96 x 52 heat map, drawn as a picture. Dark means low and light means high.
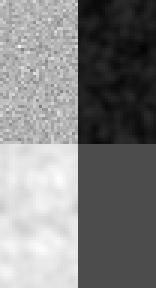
The table splits into 2 rows of 2 panels. Panel 1,1: high, fine-grained. Panel 1,2: very low, blotchy, faint in contrast. Panel 2,1: very high, blotchy, faint in contrast. Panel 2,2: low, flat.
